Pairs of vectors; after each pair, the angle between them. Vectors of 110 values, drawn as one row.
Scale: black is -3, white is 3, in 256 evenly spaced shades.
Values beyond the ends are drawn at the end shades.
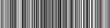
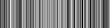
nearly opposite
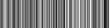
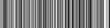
nearly opposite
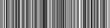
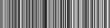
partly aligned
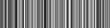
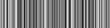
nearly opposite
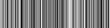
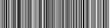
orthogonal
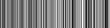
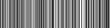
partly aligned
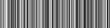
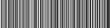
orthogonal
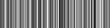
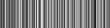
partly aligned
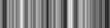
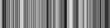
nearly parallel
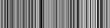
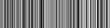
nearly parallel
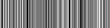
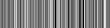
orthogonal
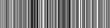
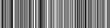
partly opposed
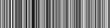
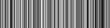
orthogonal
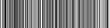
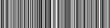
partly opposed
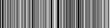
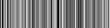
nearly parallel
